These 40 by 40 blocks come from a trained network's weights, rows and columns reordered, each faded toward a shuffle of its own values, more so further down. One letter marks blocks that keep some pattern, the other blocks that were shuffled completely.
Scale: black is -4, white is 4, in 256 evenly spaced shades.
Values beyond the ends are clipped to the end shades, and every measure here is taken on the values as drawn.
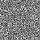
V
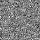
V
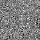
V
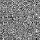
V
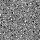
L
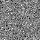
L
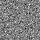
L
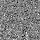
L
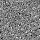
L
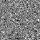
V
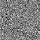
V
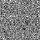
V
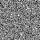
L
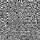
V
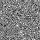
L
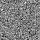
L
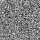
L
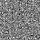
V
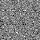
V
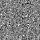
V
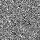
L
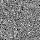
L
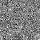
V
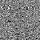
V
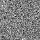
L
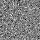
L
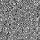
V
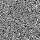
L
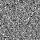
L
